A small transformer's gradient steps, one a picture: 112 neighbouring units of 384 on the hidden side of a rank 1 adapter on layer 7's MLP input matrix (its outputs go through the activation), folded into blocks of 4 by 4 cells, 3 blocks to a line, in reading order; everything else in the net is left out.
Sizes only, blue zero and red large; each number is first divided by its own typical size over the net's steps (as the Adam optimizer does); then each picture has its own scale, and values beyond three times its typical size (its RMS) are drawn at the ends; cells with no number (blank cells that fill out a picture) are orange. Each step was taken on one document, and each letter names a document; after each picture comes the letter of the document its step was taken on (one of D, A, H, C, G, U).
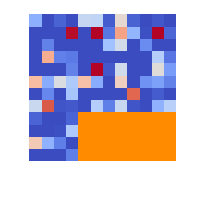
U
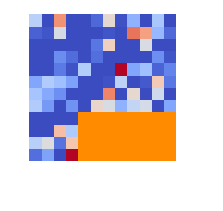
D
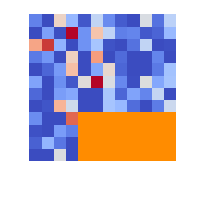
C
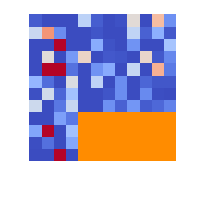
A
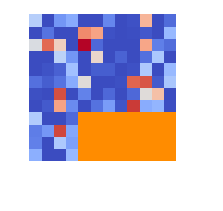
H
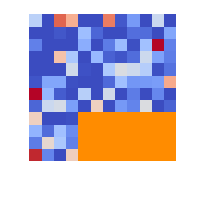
D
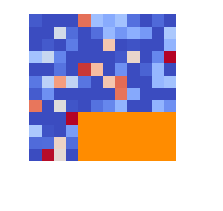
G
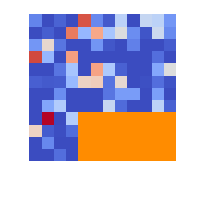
C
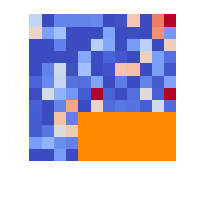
A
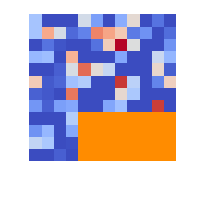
G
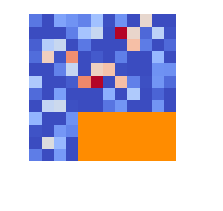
C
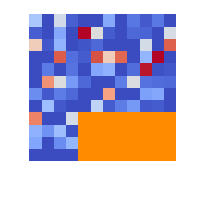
H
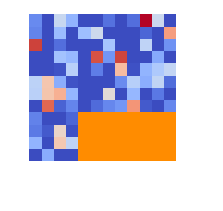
H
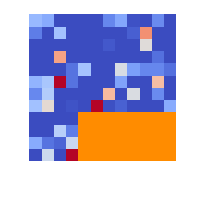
D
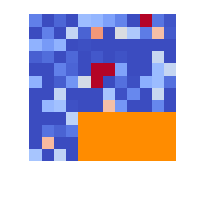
C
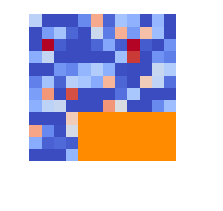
G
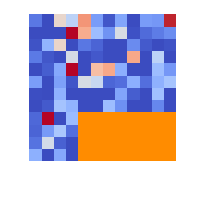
C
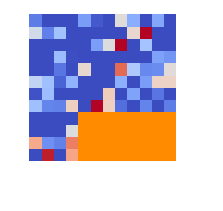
D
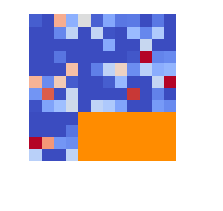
U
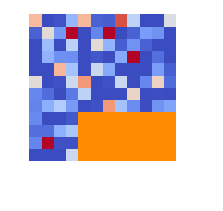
G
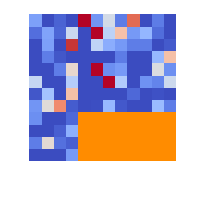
U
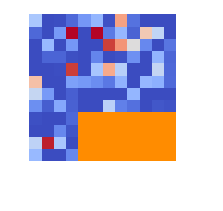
U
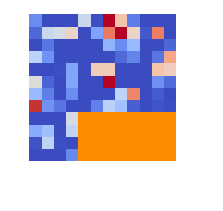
G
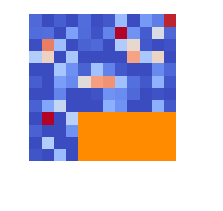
C
